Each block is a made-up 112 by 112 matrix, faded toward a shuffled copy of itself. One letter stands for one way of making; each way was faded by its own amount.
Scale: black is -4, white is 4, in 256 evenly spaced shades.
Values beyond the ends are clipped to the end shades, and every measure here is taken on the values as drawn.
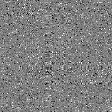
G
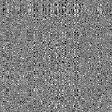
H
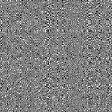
H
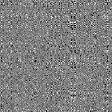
H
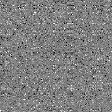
G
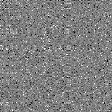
G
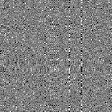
H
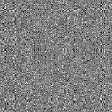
H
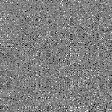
G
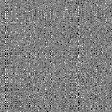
H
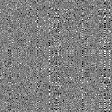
H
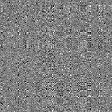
H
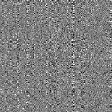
H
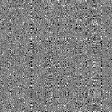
H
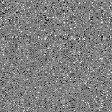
G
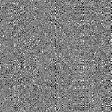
H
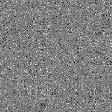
G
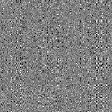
H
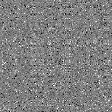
G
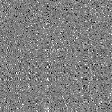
G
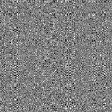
H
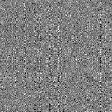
H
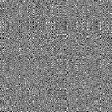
H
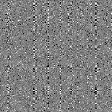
H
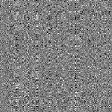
H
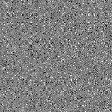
G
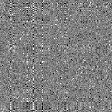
H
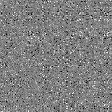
G
